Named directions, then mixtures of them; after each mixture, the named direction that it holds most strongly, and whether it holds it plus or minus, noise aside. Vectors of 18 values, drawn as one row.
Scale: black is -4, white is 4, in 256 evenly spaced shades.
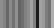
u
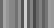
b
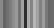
b, minus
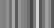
u, minus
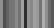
b, minus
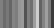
u, minus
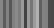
b, minus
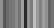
b, minus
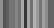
b, minus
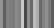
b, minus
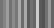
u, minus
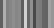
b, plus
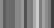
b, minus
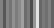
u, minus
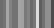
u, minus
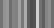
u, minus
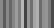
b, minus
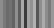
b, minus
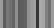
u, plus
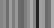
u, plus
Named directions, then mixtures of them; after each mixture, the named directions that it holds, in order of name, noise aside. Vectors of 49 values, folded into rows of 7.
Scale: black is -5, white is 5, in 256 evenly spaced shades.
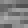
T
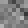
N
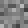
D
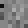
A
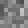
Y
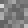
A, N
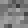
N, T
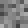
D, Y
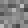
D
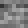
A, T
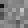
A, Y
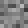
D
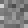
A, D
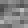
T, Y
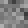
N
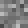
D, Y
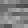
T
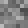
D, N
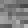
A, T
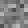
D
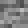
T, Y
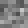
T, Y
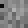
A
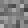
D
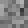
Y
